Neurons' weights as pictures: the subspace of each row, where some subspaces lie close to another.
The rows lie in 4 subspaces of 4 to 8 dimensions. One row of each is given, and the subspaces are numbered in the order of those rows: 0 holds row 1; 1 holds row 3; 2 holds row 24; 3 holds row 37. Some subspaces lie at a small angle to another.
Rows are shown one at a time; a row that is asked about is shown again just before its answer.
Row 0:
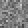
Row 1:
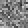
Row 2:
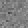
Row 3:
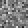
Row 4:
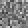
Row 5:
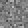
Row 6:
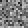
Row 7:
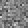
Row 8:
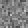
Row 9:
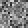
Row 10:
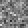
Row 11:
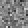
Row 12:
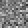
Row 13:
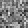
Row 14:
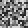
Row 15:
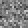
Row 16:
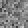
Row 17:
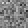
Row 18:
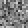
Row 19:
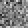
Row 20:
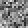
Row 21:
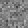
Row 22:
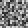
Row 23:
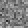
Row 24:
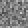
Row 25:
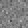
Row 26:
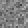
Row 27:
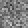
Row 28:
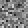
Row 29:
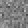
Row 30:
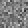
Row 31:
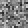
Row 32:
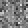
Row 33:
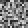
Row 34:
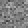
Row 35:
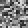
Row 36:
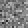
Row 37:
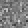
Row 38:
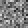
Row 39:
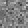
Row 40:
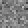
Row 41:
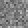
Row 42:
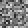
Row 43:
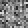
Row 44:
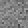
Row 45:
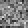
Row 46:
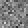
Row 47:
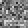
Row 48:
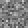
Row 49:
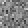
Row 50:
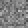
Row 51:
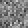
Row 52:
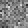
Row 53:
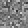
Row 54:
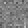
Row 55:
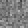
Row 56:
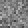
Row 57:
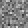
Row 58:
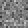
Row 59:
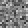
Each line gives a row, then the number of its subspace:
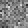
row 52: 0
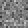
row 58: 3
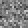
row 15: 3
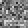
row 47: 3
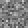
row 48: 1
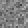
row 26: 1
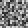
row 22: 2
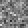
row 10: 3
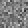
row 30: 0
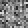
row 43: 0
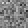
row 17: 0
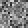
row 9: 2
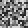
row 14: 2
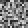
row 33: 2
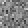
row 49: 3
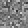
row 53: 0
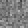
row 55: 3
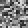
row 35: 3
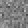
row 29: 0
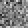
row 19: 2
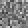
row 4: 2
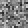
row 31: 0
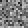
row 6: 3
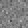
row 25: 3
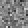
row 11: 3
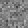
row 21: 1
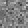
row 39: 1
